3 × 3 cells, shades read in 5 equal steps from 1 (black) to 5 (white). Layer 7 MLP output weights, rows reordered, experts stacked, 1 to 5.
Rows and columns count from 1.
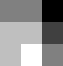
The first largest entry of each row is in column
1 1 2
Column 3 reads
1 2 3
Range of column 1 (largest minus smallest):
1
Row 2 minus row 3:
0 -1 -1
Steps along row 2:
same down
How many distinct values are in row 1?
2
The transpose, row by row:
3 4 4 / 3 4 5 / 1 2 3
